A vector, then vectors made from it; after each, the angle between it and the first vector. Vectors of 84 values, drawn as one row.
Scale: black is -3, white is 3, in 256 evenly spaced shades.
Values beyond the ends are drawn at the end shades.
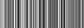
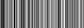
nearly opposite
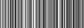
partly aligned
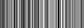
nearly opposite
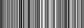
partly opposed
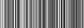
nearly parallel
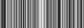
partly opposed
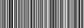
orthogonal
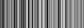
nearly opposite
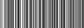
nearly parallel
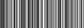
nearly opposite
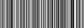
orthogonal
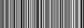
partly opposed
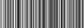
nearly parallel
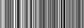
nearly parallel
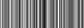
partly aligned
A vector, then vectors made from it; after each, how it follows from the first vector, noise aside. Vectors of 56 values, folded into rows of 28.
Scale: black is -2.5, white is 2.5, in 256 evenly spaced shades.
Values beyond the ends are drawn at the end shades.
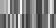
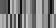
negated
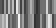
wrapped around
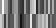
wrapped around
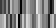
negated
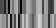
negated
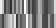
wrapped around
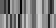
negated
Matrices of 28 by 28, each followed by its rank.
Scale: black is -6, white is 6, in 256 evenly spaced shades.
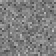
full rank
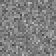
full rank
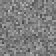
full rank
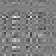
three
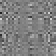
three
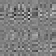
three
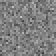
full rank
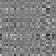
three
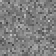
full rank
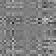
three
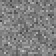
full rank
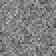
full rank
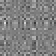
three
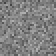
full rank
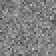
full rank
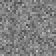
full rank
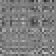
three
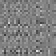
three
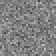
full rank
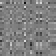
three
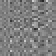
three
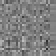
three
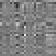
three
